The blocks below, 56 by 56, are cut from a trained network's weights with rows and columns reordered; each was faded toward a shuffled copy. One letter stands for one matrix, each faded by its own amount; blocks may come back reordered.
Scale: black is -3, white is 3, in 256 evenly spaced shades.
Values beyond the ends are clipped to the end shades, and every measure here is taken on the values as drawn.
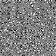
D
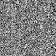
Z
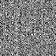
Z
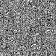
Z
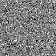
D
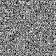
Z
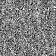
Z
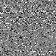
D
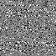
D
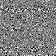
D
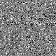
D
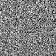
Z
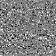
D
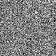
Z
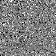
D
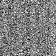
Z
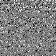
D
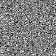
D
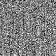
Z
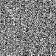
Z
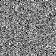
Z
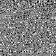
D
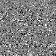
D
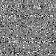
D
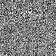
Z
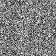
Z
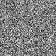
Z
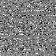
D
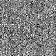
Z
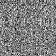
Z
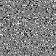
D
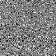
D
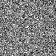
Z
